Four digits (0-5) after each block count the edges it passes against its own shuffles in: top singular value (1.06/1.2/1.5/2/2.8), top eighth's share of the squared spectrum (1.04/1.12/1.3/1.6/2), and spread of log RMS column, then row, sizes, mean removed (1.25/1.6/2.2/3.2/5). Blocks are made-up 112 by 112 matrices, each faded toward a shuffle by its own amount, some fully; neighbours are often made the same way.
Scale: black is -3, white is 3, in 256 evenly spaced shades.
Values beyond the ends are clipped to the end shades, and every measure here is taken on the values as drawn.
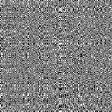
5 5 4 3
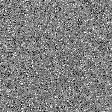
2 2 0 0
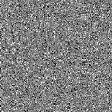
3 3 2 1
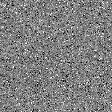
3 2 1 0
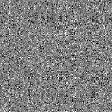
4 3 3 2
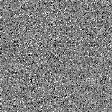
3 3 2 1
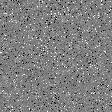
3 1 0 0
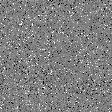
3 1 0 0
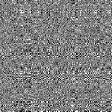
4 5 3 4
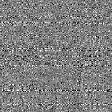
4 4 2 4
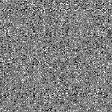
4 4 2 3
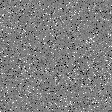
0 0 0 0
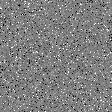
0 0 0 0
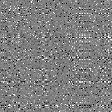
5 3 2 3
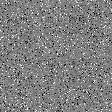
3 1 0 0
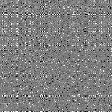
5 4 3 3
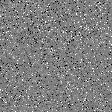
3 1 0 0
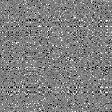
5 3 2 3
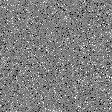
3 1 0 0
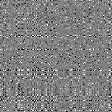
5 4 3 3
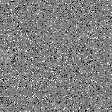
4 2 1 1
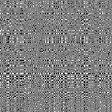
5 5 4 4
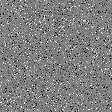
0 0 0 0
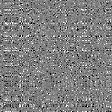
5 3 3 3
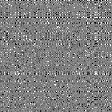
5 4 3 3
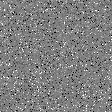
0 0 0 0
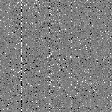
4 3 2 0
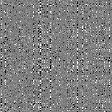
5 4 4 2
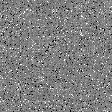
3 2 1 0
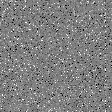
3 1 1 0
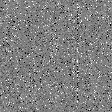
3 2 1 1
